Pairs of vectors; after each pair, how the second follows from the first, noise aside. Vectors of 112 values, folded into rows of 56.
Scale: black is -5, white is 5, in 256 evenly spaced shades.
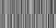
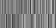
sign-scrambled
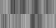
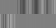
partly zeroed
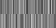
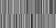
sign-scrambled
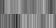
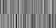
sign-scrambled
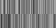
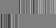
partly zeroed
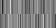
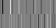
partly zeroed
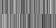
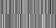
sign-scrambled
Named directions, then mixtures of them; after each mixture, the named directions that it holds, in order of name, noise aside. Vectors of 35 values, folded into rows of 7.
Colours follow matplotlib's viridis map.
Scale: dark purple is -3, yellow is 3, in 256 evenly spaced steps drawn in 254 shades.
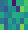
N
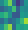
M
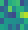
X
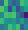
X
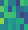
X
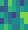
M, X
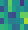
M, X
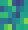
M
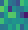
X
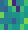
M, N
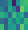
N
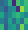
N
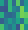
N, X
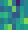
M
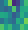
M, N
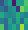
N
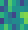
M, X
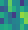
M, X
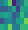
M, N
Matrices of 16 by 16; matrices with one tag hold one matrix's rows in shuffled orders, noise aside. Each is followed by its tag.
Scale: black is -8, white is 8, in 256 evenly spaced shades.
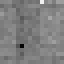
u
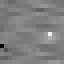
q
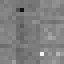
u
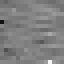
q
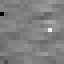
q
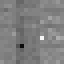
u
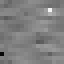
q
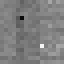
u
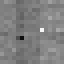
u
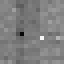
u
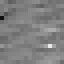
q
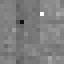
u
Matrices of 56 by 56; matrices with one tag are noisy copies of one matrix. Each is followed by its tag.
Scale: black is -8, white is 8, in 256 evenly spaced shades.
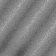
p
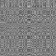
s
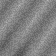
p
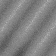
p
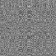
s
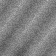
p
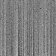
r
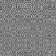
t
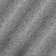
p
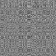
s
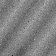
p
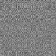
t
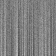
r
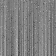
r
